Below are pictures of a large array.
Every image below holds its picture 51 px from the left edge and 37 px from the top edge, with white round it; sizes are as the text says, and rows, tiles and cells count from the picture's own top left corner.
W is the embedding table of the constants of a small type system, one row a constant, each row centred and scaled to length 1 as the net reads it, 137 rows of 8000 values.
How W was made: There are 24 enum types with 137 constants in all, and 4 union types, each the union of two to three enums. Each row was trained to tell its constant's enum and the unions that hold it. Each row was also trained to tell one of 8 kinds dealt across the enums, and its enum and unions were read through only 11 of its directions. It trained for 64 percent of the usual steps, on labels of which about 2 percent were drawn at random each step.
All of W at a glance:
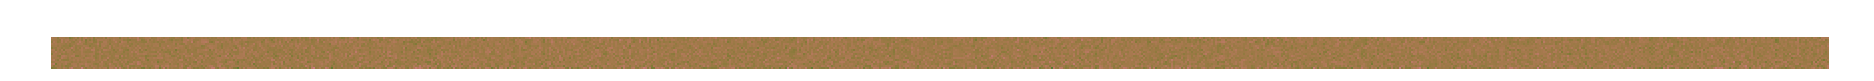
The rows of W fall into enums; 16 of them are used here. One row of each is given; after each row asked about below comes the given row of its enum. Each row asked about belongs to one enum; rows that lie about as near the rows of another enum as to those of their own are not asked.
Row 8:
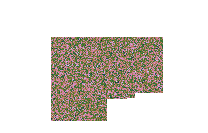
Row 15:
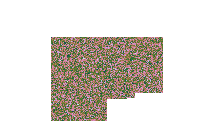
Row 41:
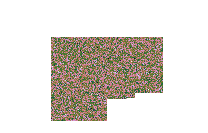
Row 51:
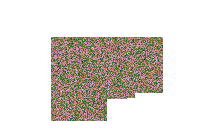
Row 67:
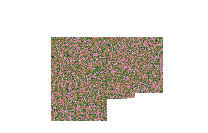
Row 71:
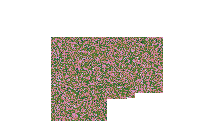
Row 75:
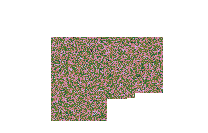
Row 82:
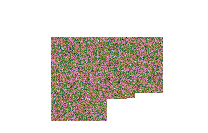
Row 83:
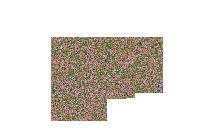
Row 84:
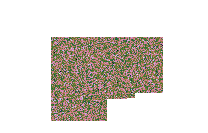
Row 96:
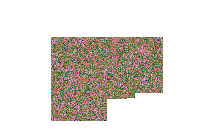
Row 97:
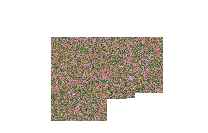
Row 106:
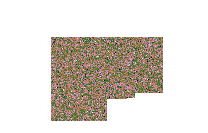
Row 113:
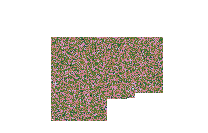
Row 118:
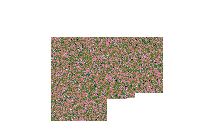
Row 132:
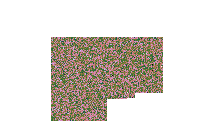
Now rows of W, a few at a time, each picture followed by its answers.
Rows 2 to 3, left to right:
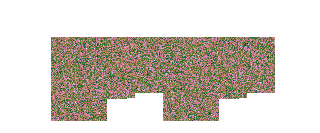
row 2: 8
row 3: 82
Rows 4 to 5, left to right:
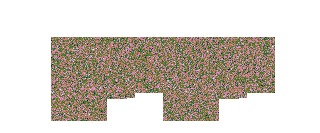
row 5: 41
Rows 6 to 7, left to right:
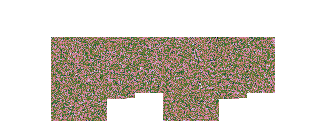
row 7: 84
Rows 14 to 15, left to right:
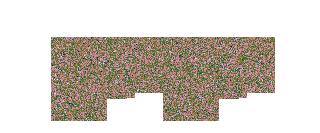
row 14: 41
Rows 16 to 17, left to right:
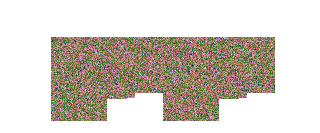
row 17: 41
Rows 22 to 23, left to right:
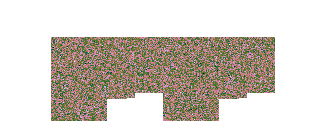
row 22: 106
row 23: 8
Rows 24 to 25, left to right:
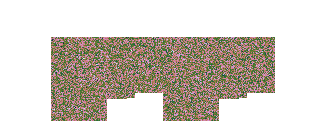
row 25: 15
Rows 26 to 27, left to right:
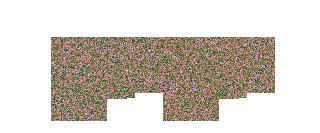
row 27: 75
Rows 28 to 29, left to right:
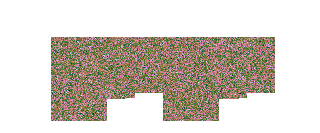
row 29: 51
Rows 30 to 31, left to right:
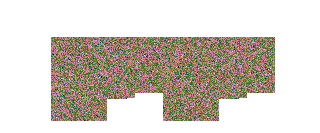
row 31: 15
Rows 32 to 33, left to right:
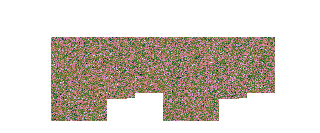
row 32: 106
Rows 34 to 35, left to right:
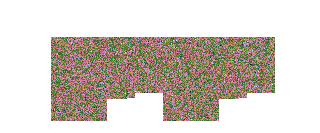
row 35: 41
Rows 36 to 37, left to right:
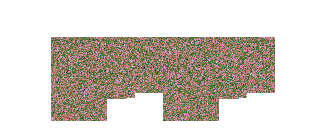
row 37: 71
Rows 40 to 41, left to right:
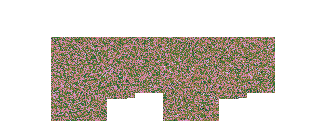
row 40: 51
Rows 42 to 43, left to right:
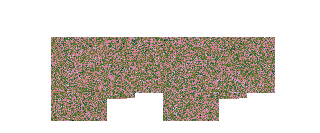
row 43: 132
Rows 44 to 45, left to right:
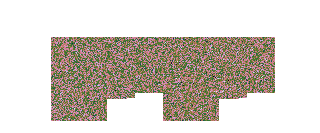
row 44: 83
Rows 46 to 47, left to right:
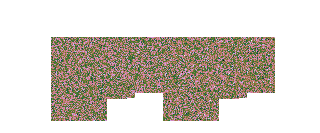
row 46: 71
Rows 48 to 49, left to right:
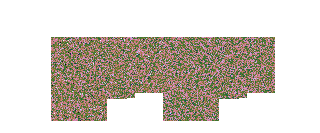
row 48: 82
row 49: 51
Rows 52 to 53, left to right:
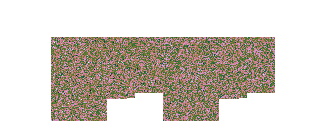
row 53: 71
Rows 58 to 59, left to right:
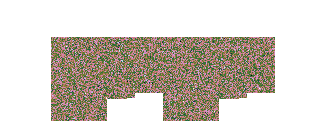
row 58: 84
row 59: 75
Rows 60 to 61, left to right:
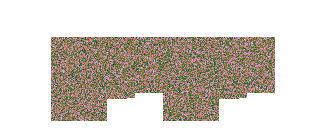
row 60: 83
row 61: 15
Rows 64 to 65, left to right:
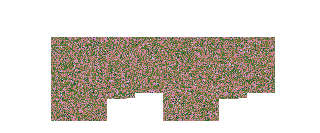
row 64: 82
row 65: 41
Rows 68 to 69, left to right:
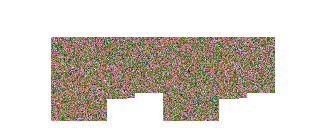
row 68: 83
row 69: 83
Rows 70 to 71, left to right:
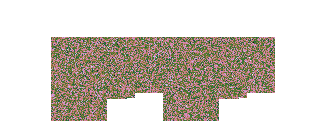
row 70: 84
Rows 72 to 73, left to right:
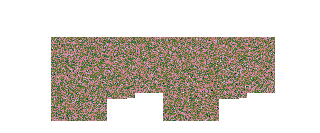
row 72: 71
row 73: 15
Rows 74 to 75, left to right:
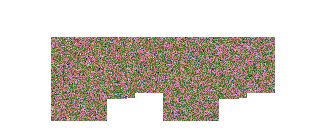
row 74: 96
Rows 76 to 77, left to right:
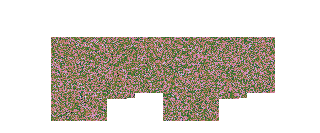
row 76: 132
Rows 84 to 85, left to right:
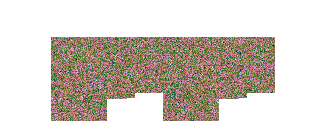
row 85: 82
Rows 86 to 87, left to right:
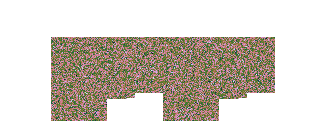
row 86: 41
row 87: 75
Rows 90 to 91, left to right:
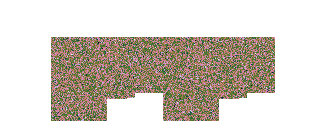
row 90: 118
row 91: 82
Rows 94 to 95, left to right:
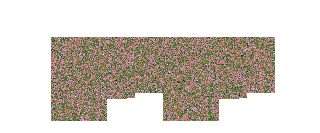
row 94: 106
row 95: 71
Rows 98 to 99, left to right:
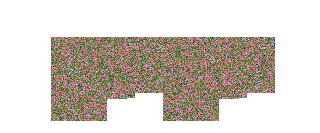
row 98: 15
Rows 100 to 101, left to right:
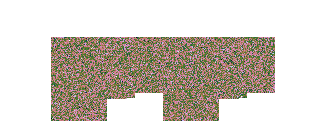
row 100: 132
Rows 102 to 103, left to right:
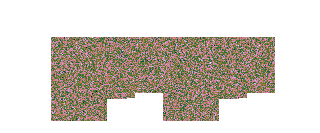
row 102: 51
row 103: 84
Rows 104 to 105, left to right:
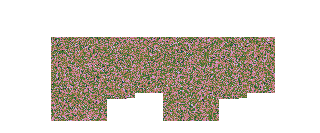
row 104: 84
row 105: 71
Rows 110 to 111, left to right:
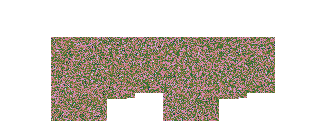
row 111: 83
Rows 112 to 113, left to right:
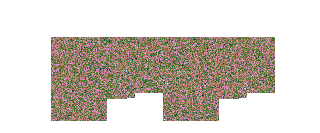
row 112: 75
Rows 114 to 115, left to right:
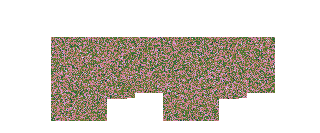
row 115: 113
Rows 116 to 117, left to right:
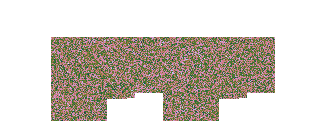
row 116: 75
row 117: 51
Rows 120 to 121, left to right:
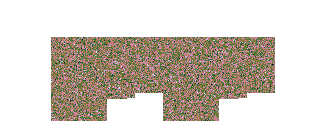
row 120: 8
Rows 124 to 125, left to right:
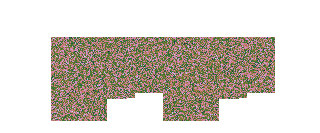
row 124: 83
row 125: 15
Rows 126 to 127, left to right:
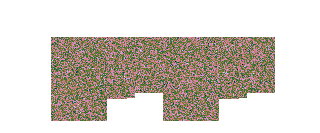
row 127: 96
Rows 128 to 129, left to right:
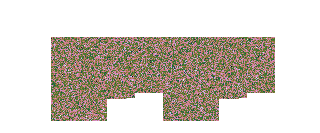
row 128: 132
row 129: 113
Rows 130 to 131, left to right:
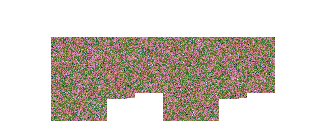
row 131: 75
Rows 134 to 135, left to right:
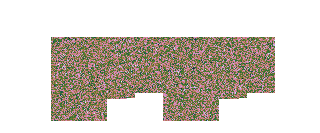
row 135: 84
